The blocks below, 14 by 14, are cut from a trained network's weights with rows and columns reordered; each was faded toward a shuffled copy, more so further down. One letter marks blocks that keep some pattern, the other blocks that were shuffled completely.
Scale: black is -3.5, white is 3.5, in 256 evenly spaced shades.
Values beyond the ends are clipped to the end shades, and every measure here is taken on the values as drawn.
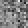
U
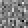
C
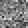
C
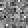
C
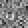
C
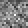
C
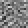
U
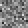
C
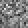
C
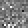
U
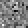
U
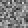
C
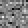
C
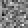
C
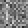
U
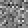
C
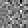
U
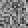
U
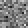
U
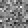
C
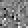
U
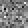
C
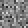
C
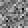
C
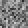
C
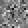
C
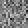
U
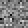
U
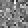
C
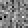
C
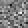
U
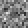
C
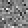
C
